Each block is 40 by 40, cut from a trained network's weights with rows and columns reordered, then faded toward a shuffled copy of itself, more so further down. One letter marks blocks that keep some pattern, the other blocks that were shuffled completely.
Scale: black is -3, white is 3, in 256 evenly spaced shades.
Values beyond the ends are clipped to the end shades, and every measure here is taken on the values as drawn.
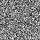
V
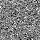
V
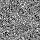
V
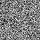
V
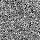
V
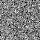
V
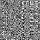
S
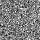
V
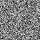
V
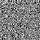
S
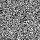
V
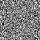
S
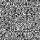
S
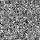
S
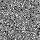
V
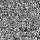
S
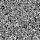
V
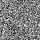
V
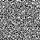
S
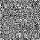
S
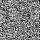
S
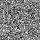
V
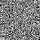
S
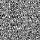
S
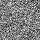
V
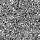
S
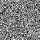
S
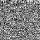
S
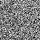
V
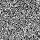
V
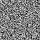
V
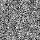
S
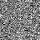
S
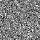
S
